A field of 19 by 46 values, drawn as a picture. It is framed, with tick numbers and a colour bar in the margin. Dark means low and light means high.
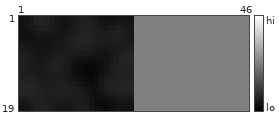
It is made of 1 by 2 panels. Panel 1,1: very low, blotchy, faint in contrast. Panel 1,2: middling, flat.
